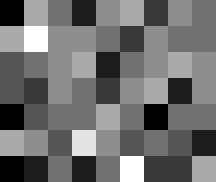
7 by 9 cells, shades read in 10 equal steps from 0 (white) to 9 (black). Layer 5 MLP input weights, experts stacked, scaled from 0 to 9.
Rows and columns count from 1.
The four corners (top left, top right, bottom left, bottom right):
9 5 9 3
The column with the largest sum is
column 1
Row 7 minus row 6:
6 4 -1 7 1 -6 2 1 -5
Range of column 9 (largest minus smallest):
5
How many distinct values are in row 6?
6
